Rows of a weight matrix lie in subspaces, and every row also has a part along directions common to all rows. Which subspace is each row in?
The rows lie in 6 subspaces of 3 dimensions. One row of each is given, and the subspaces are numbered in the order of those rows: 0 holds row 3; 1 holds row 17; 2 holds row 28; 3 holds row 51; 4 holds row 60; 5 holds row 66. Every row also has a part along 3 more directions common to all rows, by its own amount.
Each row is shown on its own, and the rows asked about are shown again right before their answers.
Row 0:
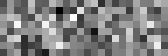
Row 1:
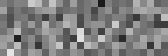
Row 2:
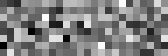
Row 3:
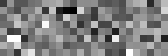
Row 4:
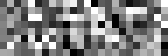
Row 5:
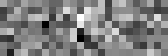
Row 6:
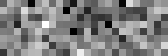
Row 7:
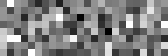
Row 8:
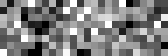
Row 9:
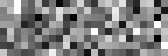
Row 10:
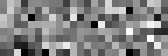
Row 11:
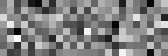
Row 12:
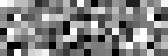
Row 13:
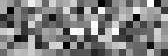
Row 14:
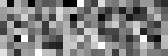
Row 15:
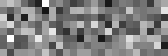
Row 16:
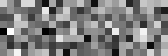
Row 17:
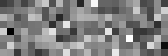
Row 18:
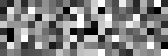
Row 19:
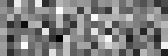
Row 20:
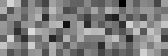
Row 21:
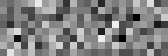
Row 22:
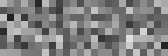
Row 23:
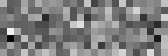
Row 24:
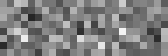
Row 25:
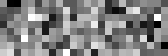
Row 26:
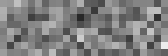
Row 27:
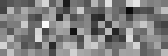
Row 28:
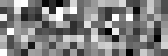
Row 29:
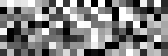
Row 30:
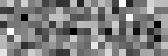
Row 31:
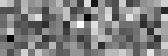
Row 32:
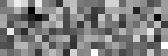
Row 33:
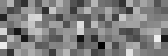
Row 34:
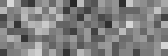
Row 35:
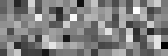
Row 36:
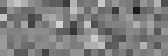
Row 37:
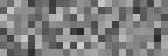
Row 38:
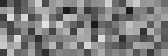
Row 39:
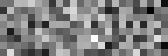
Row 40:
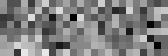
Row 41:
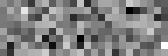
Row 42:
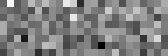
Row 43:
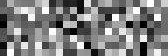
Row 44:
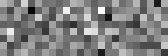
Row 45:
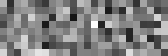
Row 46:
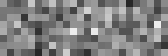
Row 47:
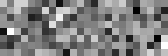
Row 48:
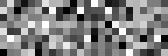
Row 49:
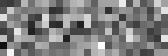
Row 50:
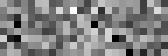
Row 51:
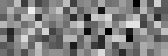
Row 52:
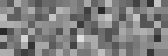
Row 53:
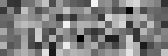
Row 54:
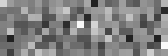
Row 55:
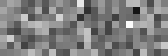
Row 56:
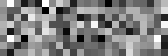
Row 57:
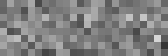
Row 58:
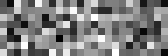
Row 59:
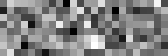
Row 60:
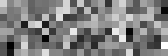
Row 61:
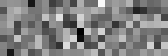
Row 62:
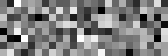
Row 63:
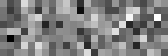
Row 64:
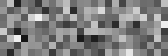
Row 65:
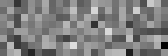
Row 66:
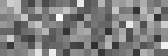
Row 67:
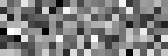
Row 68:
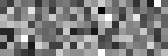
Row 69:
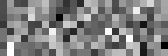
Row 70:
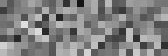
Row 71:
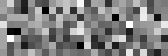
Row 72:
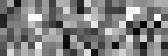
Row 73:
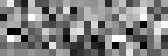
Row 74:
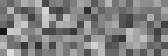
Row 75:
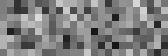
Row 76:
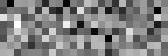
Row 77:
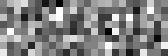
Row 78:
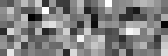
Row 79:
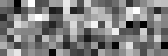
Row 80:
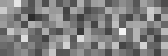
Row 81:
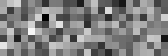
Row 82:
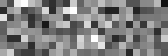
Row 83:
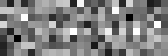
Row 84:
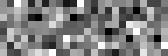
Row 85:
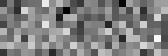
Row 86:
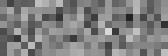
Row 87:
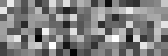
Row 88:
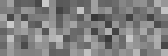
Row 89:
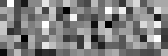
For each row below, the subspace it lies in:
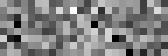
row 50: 0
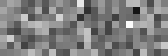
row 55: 5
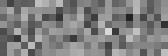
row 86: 2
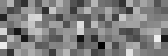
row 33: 4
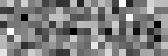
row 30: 2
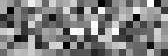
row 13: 3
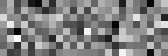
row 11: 3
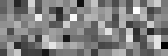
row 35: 0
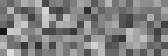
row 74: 1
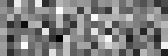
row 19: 1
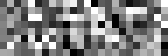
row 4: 4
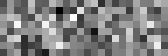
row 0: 0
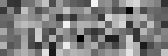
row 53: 4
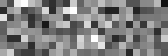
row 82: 2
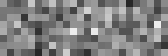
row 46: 5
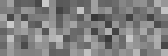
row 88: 1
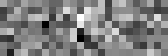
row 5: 3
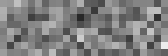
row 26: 3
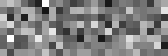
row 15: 1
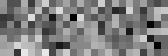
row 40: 0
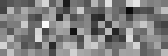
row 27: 4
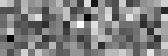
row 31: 2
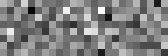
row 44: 3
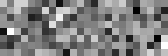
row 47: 1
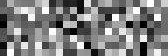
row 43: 5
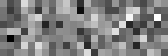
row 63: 5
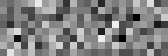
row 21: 3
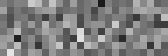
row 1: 3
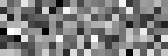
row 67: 1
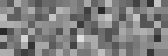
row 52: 3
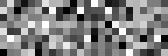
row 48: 4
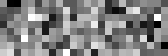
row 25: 0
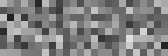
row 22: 1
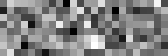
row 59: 2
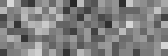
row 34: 5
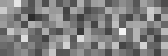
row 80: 4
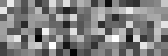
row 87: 4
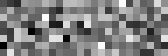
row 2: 4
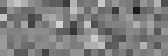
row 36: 2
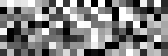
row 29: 2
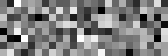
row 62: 3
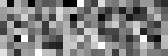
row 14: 0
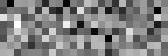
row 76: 0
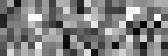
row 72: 5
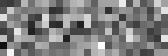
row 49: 4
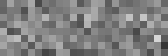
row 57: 2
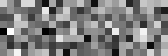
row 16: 1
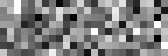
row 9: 5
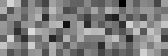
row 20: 4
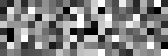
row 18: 3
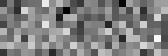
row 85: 5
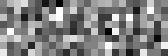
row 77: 2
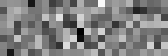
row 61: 3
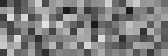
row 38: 1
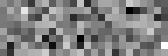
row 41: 4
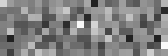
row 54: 2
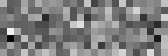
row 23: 2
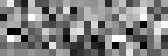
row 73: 5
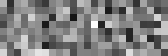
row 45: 0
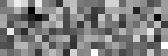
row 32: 0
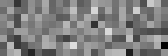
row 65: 0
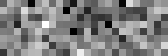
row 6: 5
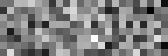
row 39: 2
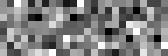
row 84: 0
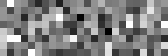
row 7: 2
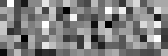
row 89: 0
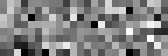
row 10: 0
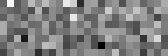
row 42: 0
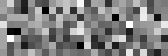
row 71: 5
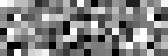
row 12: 1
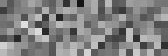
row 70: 4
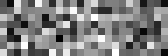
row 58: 1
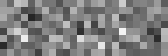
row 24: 4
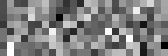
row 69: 5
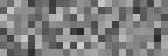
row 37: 3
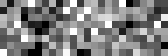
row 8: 5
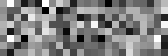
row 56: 1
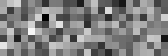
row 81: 4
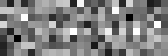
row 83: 2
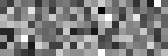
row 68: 3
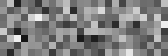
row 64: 3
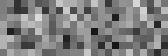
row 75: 5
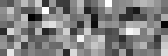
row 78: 1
